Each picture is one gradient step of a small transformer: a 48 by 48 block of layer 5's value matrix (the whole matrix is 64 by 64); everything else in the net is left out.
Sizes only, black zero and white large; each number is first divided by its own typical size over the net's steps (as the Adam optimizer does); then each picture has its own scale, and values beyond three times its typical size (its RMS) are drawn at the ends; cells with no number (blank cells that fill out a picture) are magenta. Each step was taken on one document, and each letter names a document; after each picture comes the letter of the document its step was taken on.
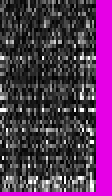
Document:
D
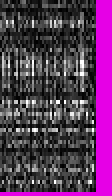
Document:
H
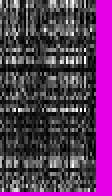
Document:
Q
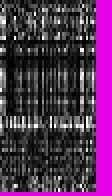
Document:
D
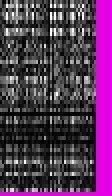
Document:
Q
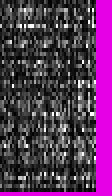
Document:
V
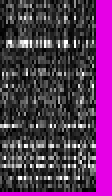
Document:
V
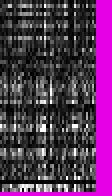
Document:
V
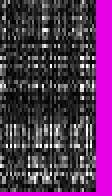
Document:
D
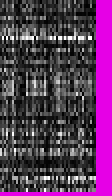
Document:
H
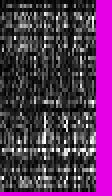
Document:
V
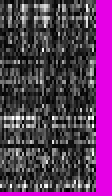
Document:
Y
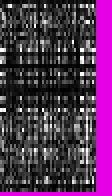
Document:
D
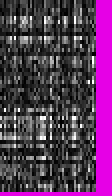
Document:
V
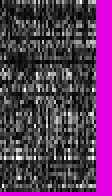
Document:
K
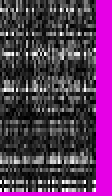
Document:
Q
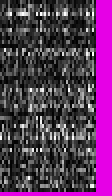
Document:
Y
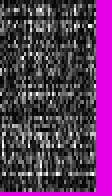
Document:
K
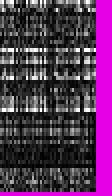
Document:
Q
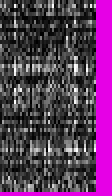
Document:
K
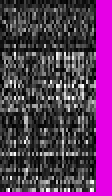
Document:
H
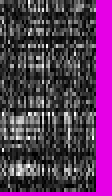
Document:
K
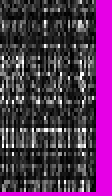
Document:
H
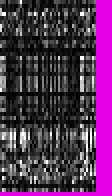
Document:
D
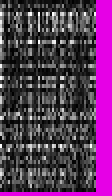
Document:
K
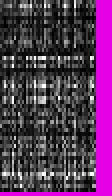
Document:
V
